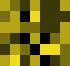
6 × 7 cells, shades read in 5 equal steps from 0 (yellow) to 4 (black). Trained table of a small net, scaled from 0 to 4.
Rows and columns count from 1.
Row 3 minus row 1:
0 -1 -1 1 0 0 0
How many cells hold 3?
12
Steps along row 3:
same up same up same down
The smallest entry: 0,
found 4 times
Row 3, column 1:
1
